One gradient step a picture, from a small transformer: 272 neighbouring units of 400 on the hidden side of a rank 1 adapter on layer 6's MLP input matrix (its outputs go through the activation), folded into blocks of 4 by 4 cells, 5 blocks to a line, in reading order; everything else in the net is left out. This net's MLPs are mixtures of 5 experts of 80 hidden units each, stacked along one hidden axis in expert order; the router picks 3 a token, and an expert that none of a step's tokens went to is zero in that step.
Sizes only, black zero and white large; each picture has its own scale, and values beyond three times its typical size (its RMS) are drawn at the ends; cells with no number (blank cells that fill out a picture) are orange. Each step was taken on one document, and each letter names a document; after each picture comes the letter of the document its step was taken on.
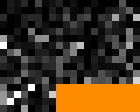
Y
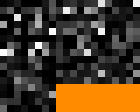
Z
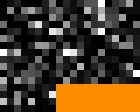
Z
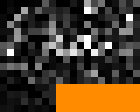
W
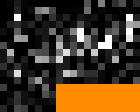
W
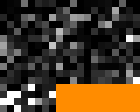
Y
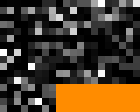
Z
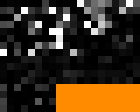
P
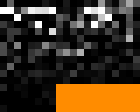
P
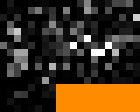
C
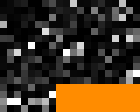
Y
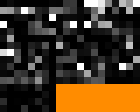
Z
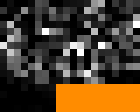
W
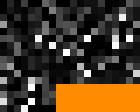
Y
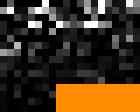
P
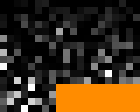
Y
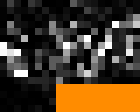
C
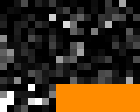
Y
